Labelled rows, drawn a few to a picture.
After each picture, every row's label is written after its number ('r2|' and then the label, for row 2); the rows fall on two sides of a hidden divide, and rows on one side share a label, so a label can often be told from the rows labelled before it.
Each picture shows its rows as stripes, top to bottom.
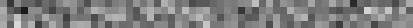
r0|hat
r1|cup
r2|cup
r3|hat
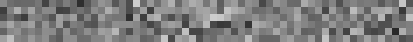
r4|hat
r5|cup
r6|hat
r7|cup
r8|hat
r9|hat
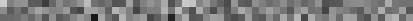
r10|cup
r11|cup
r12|hat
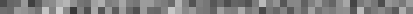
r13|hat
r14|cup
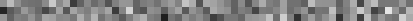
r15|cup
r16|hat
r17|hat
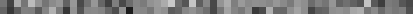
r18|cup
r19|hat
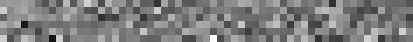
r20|hat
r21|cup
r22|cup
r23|cup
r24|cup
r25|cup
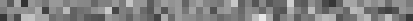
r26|cup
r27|hat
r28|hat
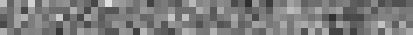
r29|cup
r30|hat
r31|cup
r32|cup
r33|hat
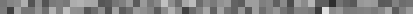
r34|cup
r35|hat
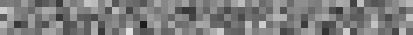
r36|hat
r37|cup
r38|hat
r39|cup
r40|cup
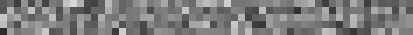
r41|hat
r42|cup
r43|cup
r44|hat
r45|hat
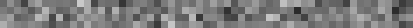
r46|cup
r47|cup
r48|cup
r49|cup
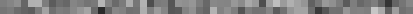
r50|hat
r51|cup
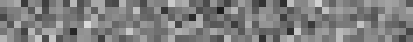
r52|cup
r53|hat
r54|hat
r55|cup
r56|cup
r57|cup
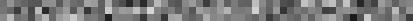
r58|hat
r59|hat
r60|cup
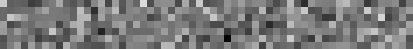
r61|cup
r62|cup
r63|cup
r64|hat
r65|cup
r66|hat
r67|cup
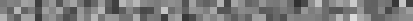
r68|hat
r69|cup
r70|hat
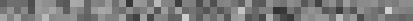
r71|hat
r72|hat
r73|cup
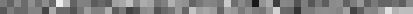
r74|cup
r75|hat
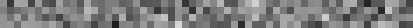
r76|hat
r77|hat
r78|hat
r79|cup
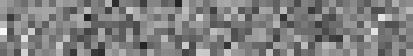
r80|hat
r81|cup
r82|hat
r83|cup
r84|cup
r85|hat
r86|cup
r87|hat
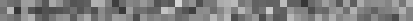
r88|hat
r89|hat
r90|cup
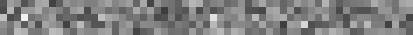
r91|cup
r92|hat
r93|hat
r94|cup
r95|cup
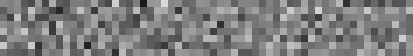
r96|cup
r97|hat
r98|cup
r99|cup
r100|cup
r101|hat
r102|hat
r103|hat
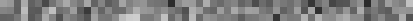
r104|hat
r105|hat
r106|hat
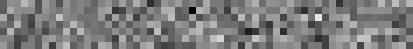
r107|hat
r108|hat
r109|cup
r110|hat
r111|cup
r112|hat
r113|hat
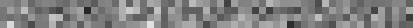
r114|hat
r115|hat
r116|cup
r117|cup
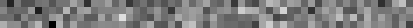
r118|hat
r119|hat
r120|cup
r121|cup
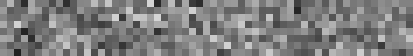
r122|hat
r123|cup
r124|hat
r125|cup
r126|hat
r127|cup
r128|hat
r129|cup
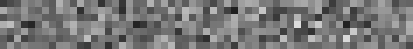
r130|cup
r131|cup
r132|hat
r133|cup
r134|hat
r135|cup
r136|cup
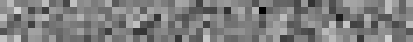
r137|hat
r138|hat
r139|hat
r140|hat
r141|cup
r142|cup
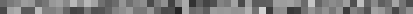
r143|hat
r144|cup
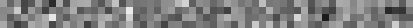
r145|cup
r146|cup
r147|cup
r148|hat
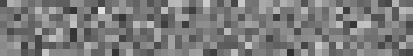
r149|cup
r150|cup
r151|hat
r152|hat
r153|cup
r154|cup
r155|cup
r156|cup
